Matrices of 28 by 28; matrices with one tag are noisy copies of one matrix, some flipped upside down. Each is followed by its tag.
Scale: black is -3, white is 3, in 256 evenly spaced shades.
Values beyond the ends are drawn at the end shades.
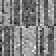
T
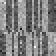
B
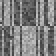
T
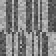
B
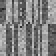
B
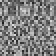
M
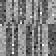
B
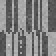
B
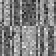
T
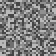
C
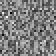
M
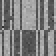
T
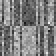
T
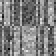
T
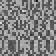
M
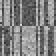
T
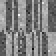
B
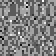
M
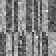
B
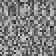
M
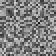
C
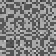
C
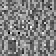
M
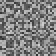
C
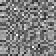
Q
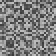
C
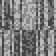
T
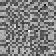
Q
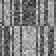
T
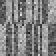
B
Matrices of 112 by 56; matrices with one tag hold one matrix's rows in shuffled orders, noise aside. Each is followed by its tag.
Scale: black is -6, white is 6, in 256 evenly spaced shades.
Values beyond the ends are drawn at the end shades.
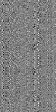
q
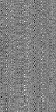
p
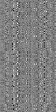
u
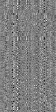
u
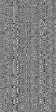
u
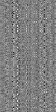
u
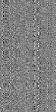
q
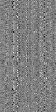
u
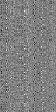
p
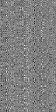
p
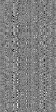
u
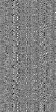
u
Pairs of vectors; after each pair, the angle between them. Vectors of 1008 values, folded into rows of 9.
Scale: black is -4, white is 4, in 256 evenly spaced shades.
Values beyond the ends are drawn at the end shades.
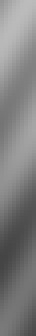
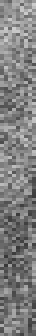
partly aligned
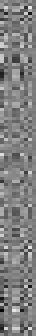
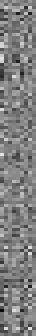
nearly parallel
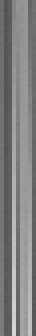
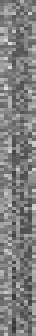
partly opposed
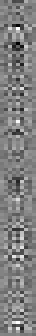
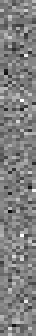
partly aligned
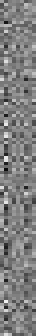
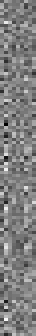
nearly opposite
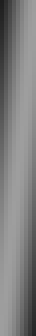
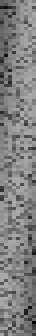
partly aligned
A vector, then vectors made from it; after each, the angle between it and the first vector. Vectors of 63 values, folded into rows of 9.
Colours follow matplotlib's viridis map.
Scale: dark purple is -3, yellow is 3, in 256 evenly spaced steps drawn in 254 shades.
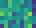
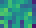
nearly parallel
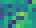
orthogonal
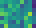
nearly parallel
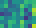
nearly opposite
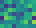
orthogonal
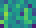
partly aligned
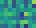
orthogonal
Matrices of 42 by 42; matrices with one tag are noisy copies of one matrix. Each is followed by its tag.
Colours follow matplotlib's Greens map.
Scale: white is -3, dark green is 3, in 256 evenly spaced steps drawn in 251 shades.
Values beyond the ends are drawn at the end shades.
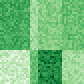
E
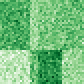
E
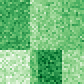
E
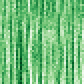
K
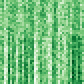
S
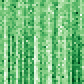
S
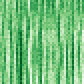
K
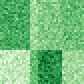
E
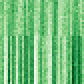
S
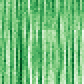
K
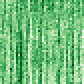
K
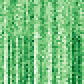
S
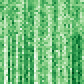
S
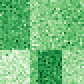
E
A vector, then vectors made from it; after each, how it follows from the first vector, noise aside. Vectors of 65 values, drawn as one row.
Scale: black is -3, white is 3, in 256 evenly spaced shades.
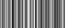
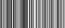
sign-scrambled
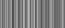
shrunk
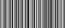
sign-scrambled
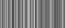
shrunk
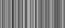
shrunk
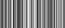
sign-scrambled
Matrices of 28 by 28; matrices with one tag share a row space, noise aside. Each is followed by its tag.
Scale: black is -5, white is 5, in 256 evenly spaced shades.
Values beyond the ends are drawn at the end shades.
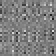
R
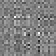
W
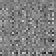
R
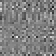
R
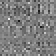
W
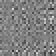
R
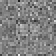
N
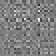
W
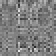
N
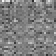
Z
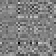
N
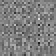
W
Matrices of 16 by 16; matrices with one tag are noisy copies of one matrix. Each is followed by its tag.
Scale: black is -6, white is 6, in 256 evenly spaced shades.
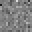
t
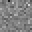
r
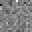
t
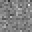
r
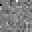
t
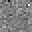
r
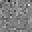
r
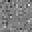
r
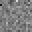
t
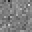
r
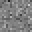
r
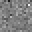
r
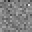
r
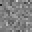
t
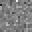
t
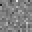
t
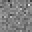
r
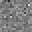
r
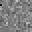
t
